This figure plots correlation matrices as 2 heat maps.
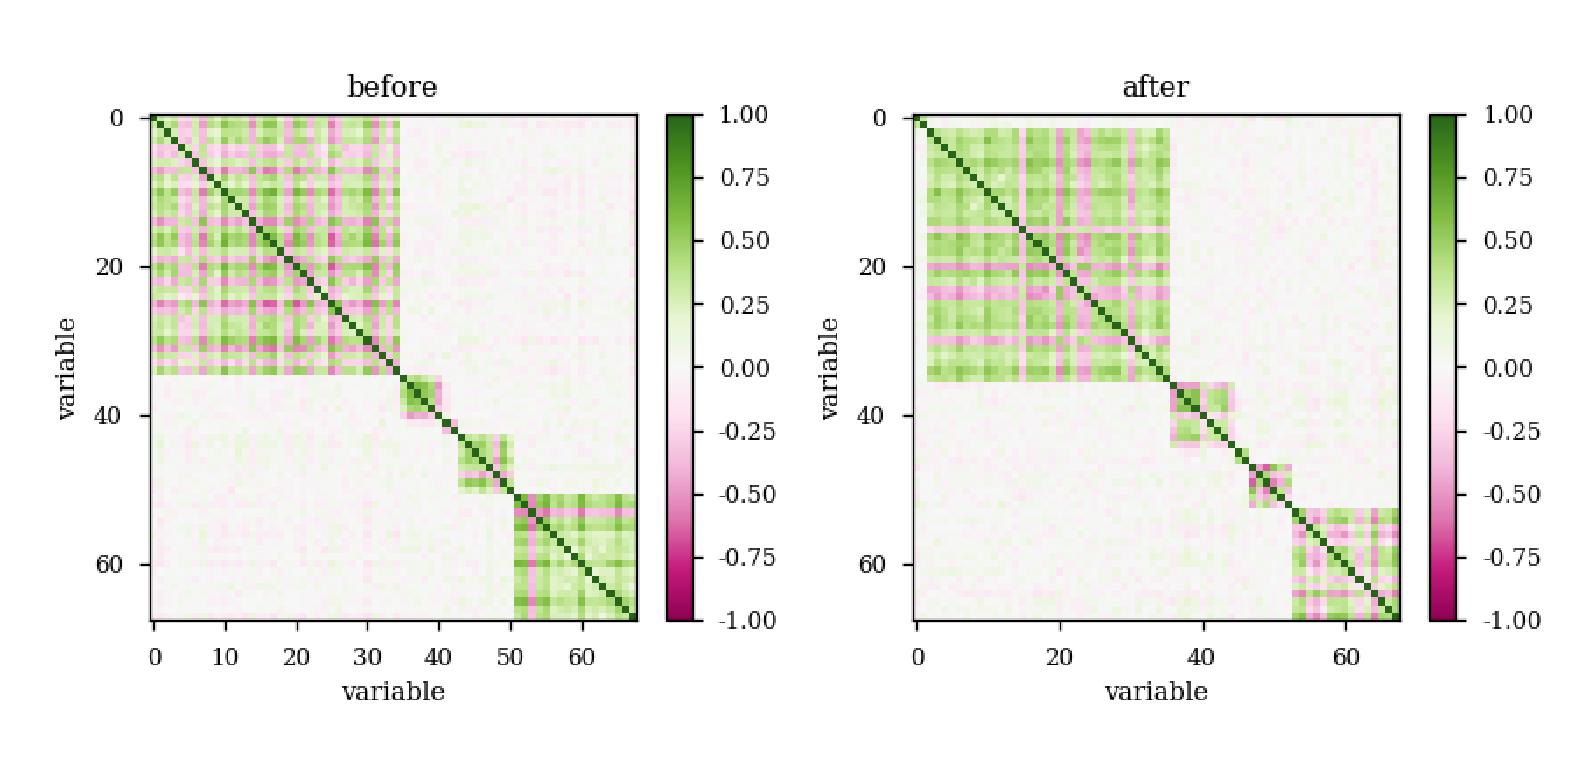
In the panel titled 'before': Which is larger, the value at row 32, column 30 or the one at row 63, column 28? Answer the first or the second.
the first
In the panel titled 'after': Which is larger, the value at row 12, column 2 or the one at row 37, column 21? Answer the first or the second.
the first
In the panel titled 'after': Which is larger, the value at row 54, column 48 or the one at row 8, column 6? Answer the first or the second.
the second
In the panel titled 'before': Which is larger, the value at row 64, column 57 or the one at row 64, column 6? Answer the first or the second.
the first
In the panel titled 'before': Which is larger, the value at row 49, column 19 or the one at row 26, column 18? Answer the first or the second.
the first
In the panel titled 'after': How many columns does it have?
68
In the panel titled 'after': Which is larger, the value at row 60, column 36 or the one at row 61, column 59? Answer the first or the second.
the second
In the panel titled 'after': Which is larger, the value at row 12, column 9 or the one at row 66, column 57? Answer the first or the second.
the first
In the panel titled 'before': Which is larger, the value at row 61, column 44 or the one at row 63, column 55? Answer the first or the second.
the second
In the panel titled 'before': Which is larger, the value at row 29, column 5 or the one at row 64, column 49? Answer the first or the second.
the second
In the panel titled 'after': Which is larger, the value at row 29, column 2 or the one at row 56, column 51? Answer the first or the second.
the first
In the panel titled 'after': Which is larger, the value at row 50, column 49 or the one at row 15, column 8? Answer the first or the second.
the second
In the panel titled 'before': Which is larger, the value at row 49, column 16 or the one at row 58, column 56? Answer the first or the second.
the second
